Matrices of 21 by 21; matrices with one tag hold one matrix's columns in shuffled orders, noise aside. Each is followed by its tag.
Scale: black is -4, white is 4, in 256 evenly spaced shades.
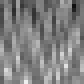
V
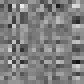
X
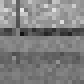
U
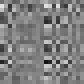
X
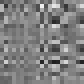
X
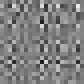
X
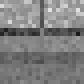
U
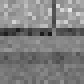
U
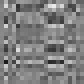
X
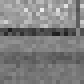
U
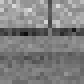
U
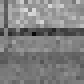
U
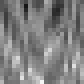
V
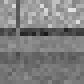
U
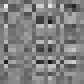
X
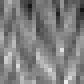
V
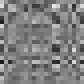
X
